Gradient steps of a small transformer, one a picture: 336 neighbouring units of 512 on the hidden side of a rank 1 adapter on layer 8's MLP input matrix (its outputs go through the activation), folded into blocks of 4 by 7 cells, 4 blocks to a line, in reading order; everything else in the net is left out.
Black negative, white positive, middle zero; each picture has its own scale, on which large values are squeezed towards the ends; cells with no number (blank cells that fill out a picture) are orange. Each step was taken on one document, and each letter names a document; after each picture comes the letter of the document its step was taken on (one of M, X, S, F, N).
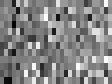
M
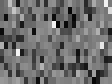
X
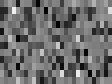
X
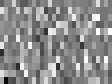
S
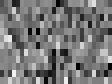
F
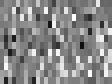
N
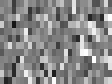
F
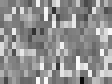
N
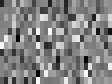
S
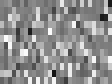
F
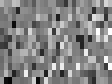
M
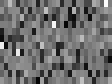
X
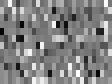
X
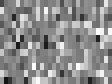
M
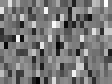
X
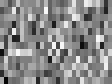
N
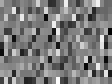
N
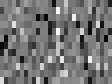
N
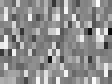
N
